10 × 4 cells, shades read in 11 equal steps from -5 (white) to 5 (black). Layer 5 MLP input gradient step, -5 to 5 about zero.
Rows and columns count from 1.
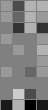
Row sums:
-3 -3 4 -2 -3 -1 -1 0 -1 11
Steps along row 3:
up down up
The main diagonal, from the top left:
-1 1 -2 -1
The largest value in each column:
4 3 5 4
